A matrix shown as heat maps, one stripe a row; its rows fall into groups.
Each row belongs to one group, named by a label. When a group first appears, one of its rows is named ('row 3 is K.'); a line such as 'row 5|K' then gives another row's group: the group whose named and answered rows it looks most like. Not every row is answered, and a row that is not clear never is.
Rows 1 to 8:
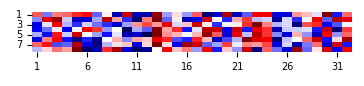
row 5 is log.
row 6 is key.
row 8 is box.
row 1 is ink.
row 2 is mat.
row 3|key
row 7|key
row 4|log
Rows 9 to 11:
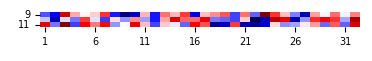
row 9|log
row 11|ink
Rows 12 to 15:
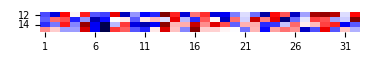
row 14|box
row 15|box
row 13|key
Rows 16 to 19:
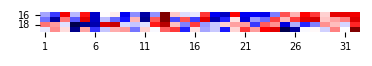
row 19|key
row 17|ink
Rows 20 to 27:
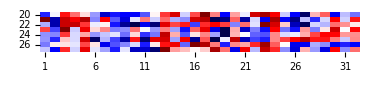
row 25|ink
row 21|ink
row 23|ink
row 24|ink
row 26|key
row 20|key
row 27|log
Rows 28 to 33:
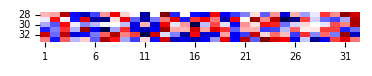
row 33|log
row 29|key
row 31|box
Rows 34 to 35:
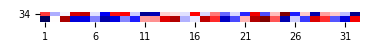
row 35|key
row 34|box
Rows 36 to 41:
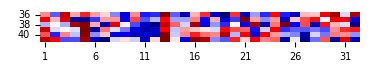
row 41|key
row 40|log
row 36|ink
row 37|mat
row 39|log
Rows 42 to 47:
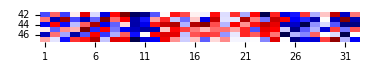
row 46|key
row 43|mat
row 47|box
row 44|key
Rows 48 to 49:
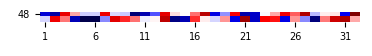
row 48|ink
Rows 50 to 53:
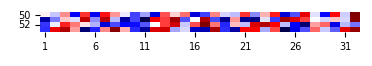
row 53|mat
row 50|log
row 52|key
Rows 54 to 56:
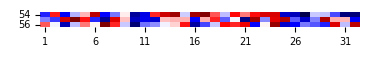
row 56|log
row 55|box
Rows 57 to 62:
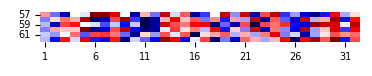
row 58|box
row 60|box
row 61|log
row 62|ink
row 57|log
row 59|ink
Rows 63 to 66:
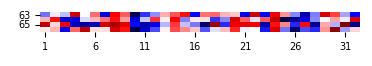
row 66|box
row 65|mat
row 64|key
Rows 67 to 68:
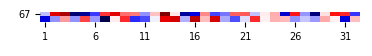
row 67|mat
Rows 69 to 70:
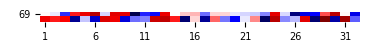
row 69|box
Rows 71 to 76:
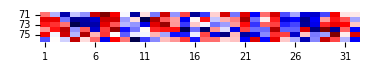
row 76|box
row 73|mat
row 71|log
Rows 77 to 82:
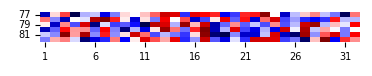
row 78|log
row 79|ink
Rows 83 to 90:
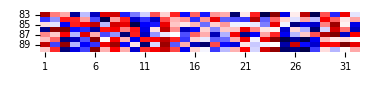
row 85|box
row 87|ink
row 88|key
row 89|mat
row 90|key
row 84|box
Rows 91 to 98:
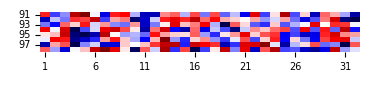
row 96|mat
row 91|box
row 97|key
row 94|mat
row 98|log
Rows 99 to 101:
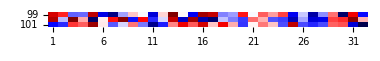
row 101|box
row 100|mat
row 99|key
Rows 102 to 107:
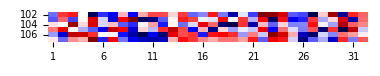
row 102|key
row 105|mat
